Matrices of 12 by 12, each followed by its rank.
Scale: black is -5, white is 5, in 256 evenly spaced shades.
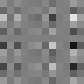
one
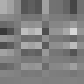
one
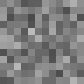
full rank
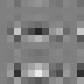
one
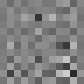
two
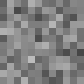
full rank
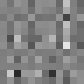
two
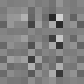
two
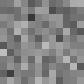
full rank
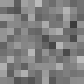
full rank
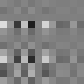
one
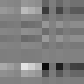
one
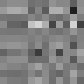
two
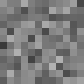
full rank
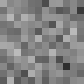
full rank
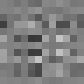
two
